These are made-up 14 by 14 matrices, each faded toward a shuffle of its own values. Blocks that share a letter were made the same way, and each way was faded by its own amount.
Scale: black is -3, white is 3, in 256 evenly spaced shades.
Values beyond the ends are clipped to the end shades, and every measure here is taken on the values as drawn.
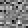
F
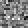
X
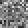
X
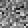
X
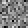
F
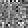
X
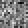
X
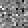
F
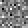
F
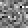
X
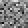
X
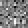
F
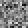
X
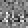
F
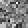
F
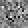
X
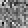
X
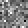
X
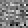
F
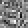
F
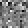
F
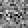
X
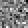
X
